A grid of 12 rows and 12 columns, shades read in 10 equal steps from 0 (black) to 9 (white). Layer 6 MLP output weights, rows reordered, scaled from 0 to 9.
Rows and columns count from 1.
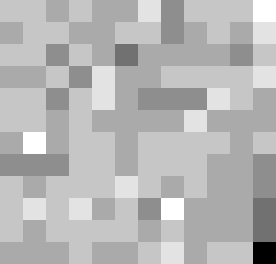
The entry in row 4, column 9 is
7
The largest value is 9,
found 3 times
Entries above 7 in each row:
2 1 0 2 2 1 1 0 1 3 0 1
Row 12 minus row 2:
0 -1 -1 1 0 -1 0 3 0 0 1 -8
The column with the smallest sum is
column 12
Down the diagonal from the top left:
7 7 5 5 8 6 7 7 7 6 6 0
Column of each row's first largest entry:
12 12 1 5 5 9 2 4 6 8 1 8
